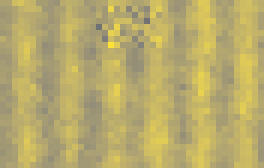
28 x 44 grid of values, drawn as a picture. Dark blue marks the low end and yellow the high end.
The grain runs up and down. Values change most from cell to cell in the top middle. Upright stripes repeat 6 times across the table. In the top middle lies a patch that is rougher than the rest.
